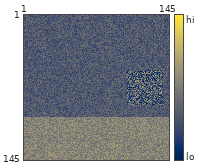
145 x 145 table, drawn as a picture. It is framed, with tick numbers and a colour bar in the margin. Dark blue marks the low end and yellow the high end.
Roughest part: middle right. Stripes: none. Average level on the scale: 40%. Odd patch: rougher, in the middle right. Seam: horizontal, 70% of the way down, the bottom part higher.
